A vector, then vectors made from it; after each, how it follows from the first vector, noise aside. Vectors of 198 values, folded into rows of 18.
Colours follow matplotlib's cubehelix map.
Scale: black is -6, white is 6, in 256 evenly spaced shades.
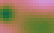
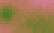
shrunk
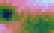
scaled up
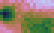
scaled up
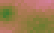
shrunk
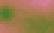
shrunk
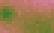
shrunk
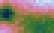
scaled up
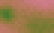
shrunk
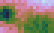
scaled up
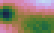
scaled up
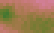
shrunk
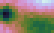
scaled up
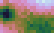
scaled up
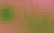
shrunk
